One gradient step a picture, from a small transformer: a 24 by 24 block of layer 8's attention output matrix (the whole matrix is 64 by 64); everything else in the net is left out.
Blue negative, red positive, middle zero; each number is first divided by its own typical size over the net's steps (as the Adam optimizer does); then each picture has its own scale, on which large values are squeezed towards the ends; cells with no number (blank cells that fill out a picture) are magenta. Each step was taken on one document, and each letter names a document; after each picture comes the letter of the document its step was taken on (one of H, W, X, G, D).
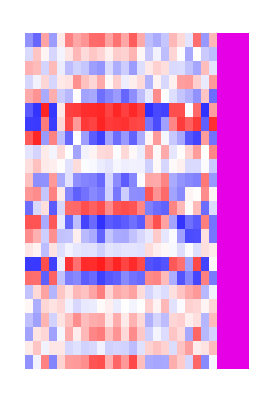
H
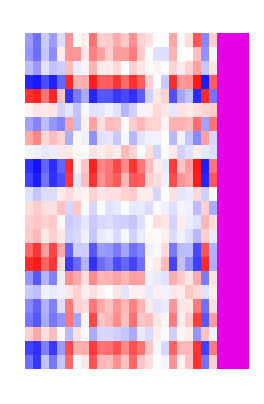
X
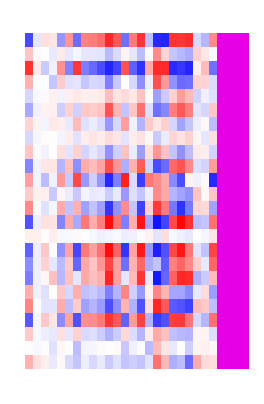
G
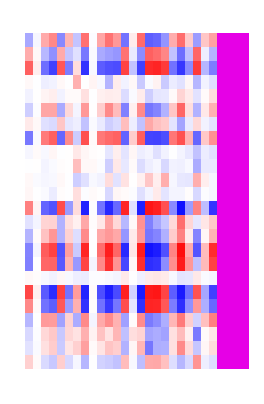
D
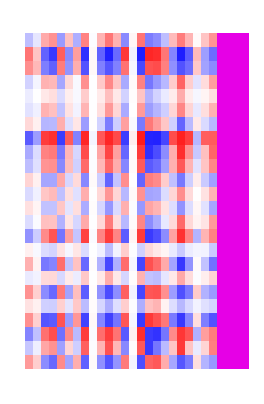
D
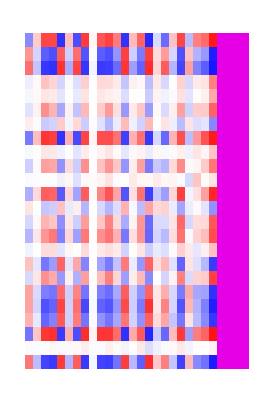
D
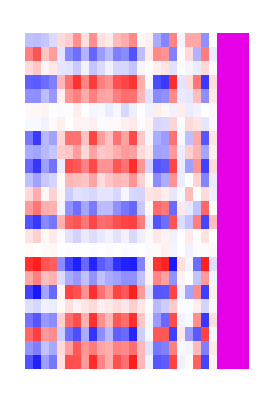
X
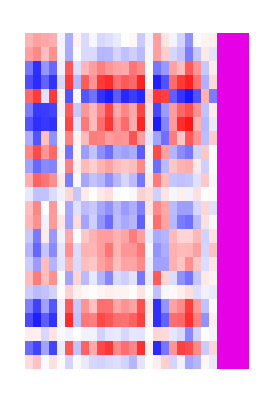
H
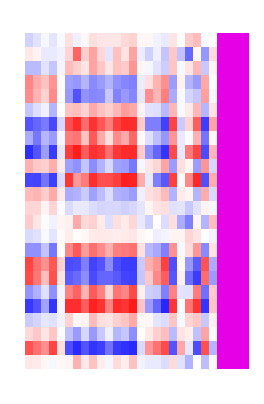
X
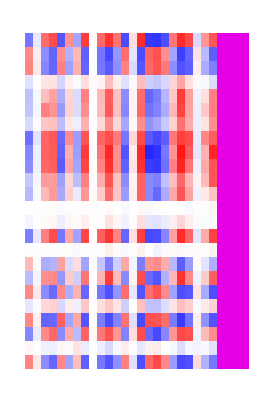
D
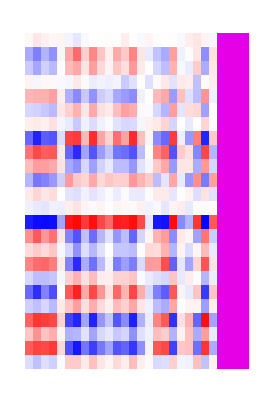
X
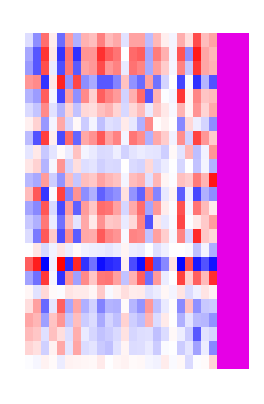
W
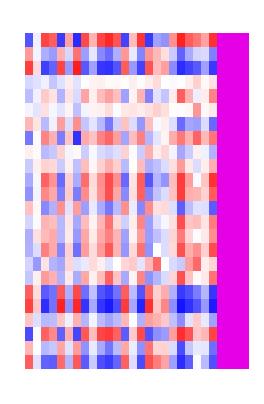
D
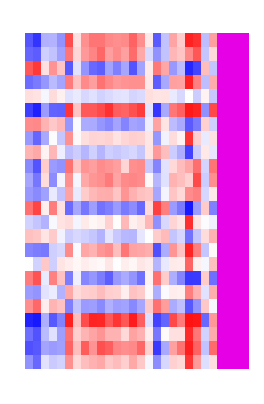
H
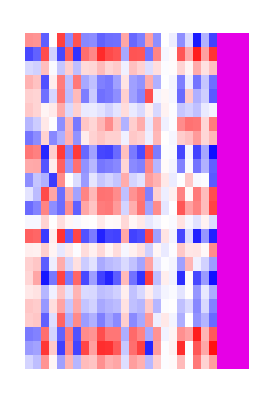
W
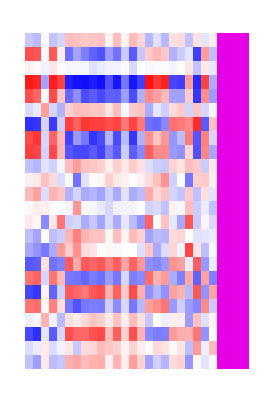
H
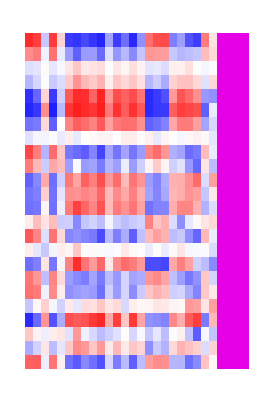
H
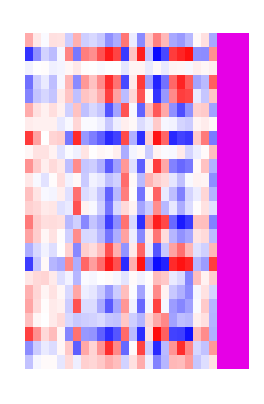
G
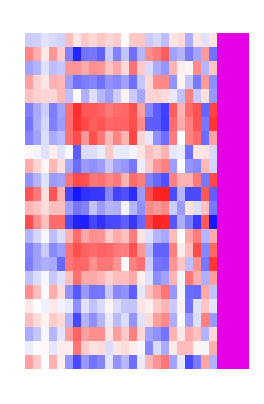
H
